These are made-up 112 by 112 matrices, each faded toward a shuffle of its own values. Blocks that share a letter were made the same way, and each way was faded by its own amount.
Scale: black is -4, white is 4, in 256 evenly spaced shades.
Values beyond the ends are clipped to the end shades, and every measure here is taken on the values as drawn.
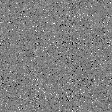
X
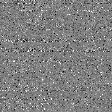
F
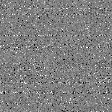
F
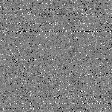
F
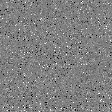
X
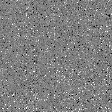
X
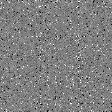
X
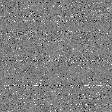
F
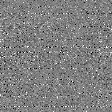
F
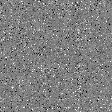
X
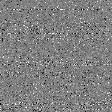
F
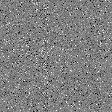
X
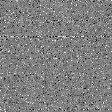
F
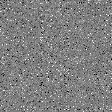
X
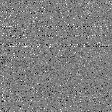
F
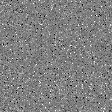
X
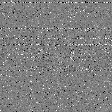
F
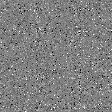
X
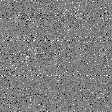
F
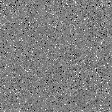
X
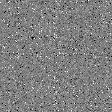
X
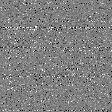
F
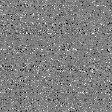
F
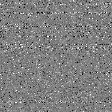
F
